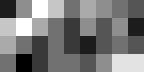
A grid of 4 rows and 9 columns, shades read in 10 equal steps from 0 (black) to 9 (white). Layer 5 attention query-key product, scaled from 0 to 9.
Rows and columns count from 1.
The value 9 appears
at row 1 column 3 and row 2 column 2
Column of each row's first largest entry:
3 2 1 8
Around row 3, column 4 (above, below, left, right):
4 4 2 2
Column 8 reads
4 5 4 8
